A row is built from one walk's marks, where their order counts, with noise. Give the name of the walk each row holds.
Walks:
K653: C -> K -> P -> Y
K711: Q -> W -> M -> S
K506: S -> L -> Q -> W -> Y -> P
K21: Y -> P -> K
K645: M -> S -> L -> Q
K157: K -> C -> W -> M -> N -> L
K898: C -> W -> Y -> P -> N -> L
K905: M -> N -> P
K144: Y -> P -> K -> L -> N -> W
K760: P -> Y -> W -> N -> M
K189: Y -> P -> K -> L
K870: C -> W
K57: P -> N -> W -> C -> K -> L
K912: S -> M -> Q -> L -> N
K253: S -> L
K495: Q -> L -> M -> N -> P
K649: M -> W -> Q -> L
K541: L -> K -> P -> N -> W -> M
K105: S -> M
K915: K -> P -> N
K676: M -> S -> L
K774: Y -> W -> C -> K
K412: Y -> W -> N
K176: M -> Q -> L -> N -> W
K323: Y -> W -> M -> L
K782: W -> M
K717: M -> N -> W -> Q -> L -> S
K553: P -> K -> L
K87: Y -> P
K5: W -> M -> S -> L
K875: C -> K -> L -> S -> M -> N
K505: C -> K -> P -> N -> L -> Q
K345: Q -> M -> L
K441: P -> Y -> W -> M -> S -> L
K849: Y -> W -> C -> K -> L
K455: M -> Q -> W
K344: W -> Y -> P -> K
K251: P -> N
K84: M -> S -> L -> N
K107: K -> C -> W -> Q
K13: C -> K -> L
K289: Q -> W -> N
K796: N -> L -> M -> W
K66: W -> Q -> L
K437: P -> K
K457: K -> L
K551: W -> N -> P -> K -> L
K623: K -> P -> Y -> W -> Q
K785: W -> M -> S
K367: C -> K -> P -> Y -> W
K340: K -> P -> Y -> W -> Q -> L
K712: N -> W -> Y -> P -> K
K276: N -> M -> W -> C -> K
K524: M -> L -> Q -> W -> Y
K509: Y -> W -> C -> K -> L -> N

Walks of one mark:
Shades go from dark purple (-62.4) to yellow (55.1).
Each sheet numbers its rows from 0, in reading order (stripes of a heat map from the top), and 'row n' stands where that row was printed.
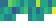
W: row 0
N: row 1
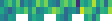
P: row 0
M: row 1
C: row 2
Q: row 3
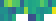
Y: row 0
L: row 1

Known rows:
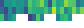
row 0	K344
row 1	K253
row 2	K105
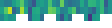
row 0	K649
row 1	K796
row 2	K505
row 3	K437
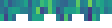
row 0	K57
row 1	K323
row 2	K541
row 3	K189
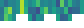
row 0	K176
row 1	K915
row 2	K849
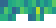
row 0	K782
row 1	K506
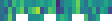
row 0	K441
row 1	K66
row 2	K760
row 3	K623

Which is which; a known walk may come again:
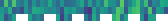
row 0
K849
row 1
K157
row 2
K57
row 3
K144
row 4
K289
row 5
K340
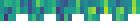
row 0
K437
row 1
K412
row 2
K541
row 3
K649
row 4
K176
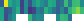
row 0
K653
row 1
K712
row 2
K905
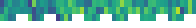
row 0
K276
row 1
K367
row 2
K676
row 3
K782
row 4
K105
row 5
K785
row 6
K524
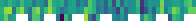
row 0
K711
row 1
K717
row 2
K553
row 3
K107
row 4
K898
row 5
K760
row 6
K345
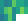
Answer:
K5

